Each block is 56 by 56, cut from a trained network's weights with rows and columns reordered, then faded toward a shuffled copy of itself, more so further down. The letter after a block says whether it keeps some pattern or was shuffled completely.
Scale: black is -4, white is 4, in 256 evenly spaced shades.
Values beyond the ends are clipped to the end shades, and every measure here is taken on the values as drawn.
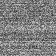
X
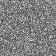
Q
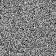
Q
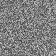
Q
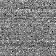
X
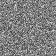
Q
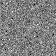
Q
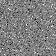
Q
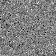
Q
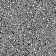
Q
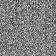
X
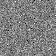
Q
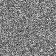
Q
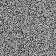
Q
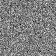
Q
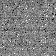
X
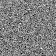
Q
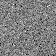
Q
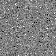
X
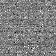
X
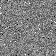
Q
